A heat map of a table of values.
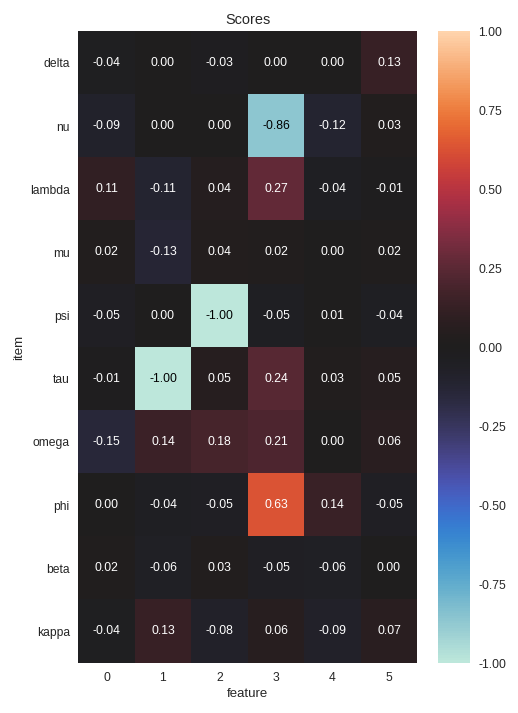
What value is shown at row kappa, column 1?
0.13
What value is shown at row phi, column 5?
-0.05
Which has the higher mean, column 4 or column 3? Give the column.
3
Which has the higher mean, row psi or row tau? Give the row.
tau
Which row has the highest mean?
phi
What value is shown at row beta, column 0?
0.02
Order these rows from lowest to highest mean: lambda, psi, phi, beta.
psi, beta, lambda, phi
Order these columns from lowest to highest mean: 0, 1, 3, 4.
1, 0, 4, 3
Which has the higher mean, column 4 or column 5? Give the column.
5
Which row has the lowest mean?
psi
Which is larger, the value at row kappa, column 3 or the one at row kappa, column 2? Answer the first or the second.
the first
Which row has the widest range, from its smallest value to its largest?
tau
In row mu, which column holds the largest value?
2
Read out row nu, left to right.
-0.09 0.00 0.00 -0.86 -0.12 0.03
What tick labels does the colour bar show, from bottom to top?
-1.00, -0.75, -0.50, -0.25, 0.00, 0.25, 0.50, 0.75, 1.00
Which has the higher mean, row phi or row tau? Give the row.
phi
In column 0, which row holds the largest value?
lambda
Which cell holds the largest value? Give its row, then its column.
phi, 3
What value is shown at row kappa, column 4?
-0.09
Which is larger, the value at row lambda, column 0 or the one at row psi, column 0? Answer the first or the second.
the first
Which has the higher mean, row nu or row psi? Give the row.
nu
